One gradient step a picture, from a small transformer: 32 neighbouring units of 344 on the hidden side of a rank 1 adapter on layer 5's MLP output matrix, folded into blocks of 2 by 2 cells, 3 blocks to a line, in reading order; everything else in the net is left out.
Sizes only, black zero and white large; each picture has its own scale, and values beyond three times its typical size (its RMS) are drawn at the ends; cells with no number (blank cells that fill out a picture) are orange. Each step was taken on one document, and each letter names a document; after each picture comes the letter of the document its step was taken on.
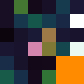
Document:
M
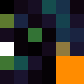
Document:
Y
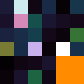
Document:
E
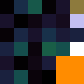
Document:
M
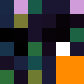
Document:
E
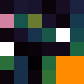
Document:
Y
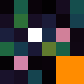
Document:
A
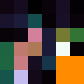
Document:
A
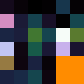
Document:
Y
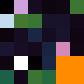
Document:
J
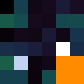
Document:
J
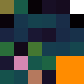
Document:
E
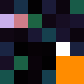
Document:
J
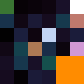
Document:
M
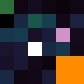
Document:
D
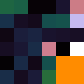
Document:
M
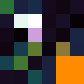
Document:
E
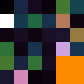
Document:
Y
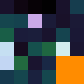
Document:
Y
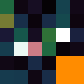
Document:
D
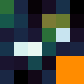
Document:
D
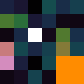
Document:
A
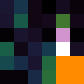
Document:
J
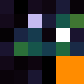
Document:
A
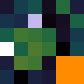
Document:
Y
